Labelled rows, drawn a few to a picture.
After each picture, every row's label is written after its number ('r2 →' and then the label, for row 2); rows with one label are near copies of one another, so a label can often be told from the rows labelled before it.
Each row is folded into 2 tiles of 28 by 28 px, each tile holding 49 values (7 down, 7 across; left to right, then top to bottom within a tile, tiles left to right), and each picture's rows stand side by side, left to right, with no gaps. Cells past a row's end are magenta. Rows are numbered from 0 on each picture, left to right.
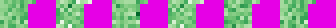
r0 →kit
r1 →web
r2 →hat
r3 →web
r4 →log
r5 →kit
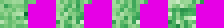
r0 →hat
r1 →kit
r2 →kit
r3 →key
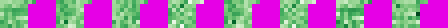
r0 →key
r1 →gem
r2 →kit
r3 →web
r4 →gem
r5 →web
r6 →key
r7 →hat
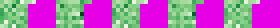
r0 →web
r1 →hat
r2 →web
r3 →hat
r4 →web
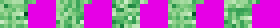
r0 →hat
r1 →kit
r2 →log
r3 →hat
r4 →key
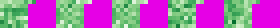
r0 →key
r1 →web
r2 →web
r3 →log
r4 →gem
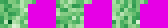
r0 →gem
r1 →log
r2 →kit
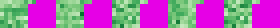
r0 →key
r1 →hat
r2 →log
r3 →gem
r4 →log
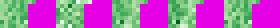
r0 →kit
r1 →web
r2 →gem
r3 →gem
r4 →kit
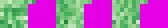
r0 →key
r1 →gem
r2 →kit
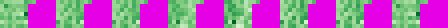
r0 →hat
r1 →kit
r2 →kit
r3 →gem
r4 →gem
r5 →kit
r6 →kit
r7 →hat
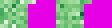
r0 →web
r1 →hat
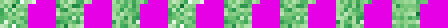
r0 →web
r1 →log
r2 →kit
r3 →web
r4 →log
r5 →log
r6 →kit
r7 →hat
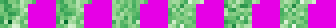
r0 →gem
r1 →gem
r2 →kit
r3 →web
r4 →log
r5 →web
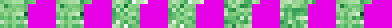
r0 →hat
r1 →hat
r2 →web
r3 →web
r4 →log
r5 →key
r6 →hat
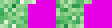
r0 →web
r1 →log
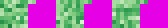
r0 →log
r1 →kit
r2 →key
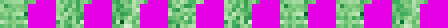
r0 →hat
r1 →kit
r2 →gem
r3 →log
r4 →kit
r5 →hat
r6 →hat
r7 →gem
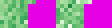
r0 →kit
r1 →web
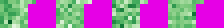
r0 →gem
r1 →web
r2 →log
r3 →hat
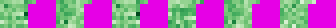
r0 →hat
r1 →gem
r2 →hat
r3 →key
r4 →gem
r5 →web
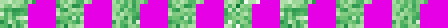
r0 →key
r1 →log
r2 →kit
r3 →log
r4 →web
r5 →key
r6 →log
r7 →kit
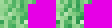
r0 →kit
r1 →kit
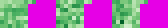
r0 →key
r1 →log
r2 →gem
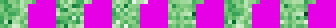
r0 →gem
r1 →log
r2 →web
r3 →hat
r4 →gem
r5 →hat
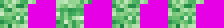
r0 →log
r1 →key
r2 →log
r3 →log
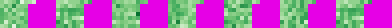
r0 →web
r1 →key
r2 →hat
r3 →gem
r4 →log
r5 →kit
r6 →key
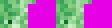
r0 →gem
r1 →gem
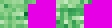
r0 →hat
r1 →key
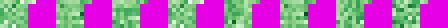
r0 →web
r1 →hat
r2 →key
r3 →web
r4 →gem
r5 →hat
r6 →kit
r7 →log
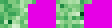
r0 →gem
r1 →hat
